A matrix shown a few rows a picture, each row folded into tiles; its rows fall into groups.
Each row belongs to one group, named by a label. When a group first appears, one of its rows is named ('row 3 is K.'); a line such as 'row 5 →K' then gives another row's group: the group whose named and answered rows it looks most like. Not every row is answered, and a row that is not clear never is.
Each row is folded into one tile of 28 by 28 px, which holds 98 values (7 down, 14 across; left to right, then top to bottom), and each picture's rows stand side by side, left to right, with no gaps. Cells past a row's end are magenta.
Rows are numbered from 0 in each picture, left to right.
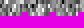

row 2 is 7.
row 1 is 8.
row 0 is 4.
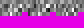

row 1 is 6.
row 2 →6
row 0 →6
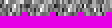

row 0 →4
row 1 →4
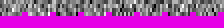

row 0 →4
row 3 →7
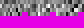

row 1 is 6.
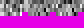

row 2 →8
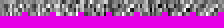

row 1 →6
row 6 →6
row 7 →6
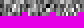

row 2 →6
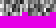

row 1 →6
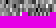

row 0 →7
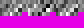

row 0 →6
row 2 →6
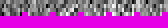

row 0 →4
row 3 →7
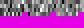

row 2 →7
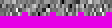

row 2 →7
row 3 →6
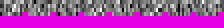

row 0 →4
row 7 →4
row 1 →7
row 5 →6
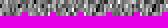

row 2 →6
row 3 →7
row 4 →4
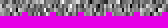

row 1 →6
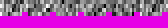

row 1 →6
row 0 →7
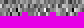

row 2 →8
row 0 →8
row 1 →6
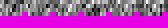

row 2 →4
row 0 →7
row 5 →4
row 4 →4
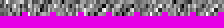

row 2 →7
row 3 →8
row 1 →7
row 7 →6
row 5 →6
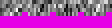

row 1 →7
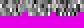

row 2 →8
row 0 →8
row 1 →7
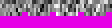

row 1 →7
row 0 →8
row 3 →4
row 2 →7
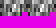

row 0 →4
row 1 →4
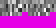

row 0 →6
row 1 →6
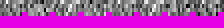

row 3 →7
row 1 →8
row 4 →4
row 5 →4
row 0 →4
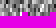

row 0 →7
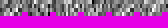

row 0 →6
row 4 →6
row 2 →6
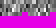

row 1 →6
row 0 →4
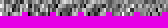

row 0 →7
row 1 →4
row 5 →8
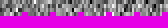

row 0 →6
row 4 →7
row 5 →7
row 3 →7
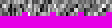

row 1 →7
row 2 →8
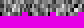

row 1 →4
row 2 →8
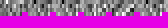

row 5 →7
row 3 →6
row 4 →6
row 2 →7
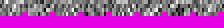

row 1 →8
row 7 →4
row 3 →4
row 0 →4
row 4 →6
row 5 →6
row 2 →6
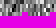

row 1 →6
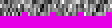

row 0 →8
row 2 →4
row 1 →7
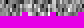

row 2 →4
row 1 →7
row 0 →7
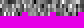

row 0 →8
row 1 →7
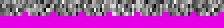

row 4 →7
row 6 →4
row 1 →8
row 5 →7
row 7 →6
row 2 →4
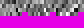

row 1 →6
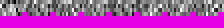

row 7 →6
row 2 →6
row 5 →6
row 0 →8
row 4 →4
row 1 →4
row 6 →4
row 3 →4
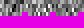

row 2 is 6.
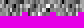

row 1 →6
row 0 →7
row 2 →7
